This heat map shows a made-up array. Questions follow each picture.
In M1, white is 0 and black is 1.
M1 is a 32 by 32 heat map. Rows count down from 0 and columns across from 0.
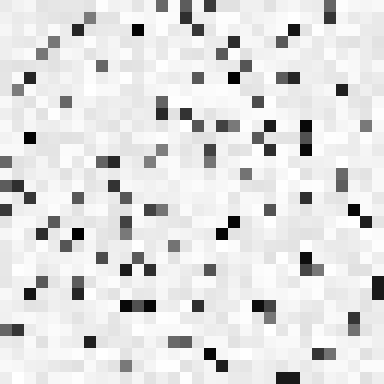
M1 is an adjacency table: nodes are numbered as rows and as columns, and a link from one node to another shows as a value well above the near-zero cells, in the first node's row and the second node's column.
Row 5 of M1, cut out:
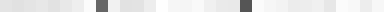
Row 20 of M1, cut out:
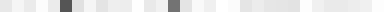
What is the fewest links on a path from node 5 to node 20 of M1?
1
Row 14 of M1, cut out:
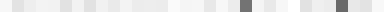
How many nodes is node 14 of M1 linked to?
2
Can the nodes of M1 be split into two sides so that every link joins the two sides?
no
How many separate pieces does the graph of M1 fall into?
1
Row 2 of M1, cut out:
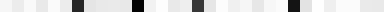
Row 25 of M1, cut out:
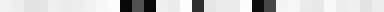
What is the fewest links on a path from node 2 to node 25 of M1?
2
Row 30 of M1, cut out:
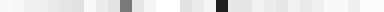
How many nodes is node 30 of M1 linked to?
2
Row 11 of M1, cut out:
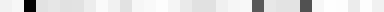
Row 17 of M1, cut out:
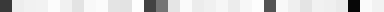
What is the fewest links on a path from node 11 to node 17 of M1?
3
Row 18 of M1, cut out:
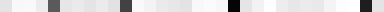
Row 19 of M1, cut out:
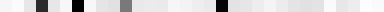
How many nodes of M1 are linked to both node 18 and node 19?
1
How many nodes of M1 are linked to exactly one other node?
0
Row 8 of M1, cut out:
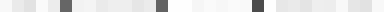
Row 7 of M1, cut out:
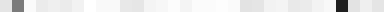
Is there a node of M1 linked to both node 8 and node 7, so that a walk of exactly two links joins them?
no
